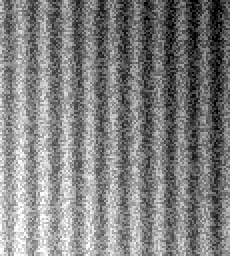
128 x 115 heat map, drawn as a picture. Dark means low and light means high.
There is an overall slope up to the bottom left. Stripes running up and down repeat 10 times from left to right. Overall the values sit about 50% of the way up the scale. The bottom left is the ninth with the highest average. The ninth with the lowest average is the top right.
